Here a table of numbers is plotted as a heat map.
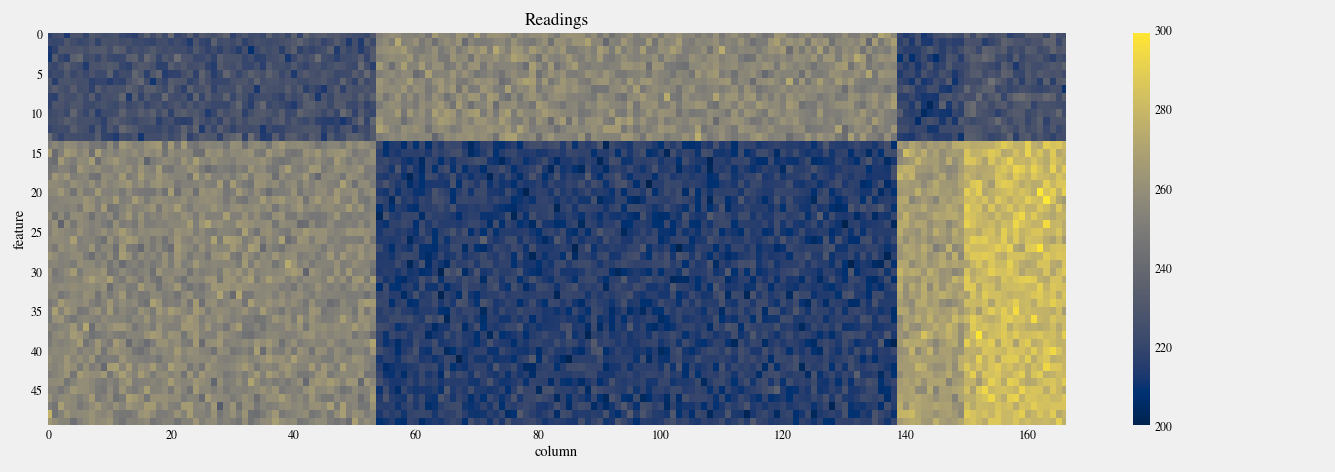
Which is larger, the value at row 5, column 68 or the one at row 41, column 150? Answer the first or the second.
the second
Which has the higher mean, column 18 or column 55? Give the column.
18
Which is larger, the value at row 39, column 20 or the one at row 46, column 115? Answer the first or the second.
the first
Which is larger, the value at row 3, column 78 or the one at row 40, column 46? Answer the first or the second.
the first
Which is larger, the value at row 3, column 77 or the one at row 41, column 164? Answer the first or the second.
the second
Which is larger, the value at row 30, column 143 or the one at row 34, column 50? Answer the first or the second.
the first
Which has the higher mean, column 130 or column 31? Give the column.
31
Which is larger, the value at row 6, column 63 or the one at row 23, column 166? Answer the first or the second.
the second
